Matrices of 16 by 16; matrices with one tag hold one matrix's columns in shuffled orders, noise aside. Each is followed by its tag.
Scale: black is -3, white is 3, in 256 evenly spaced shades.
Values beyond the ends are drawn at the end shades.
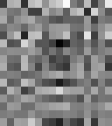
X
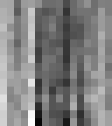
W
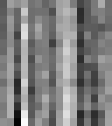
W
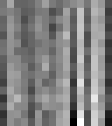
W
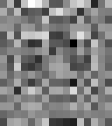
X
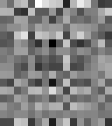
X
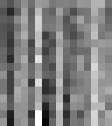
W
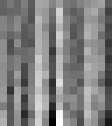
W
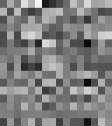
X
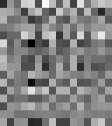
X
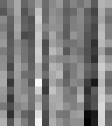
W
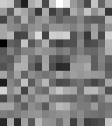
X
